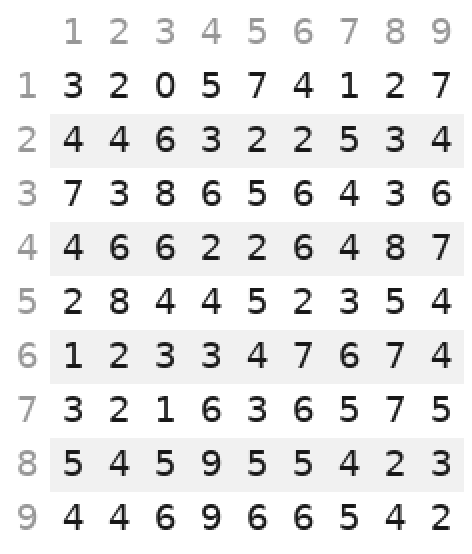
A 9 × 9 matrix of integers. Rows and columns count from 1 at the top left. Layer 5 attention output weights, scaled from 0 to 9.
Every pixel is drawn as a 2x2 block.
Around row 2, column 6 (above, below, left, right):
4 6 2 5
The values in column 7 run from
1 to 6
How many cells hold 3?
11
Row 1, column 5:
7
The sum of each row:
31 33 48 45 37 37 38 42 46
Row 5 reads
2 8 4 4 5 2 3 5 4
